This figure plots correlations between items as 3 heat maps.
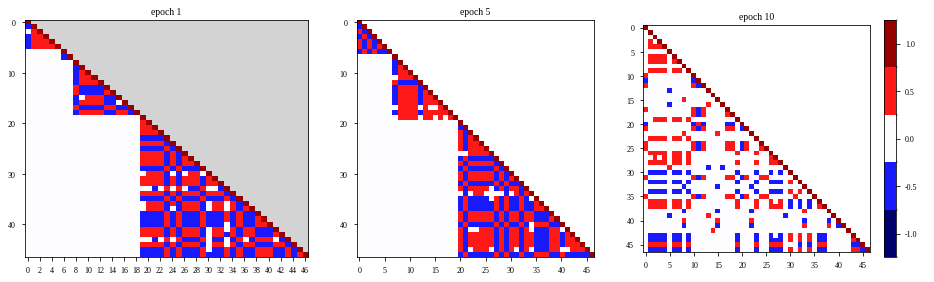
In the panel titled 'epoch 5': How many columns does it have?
47
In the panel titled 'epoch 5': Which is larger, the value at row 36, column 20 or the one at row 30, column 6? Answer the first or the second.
the second
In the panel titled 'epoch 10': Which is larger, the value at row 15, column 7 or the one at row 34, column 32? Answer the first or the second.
the second
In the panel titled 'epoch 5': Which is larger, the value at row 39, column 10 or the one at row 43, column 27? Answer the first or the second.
the first
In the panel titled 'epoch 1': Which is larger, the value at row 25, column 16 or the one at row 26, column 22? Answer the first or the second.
the second
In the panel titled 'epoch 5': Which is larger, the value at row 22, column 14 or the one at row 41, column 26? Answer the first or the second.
the second
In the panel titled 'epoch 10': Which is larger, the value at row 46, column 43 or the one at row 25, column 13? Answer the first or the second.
the first
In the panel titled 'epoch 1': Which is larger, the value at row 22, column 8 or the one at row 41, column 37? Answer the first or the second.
the second
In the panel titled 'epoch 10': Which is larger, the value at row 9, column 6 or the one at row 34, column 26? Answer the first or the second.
the first
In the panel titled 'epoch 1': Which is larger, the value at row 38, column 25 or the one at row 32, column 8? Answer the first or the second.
the first
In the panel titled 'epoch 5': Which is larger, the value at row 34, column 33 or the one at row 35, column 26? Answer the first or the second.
the first
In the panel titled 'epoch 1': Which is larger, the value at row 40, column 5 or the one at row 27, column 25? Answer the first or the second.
the first
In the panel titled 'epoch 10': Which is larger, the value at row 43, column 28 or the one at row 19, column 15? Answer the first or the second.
the second
